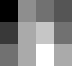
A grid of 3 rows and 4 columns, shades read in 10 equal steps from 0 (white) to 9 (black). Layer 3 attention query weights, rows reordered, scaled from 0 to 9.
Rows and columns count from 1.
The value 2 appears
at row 2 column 3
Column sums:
21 10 7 14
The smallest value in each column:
5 3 0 3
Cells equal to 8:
0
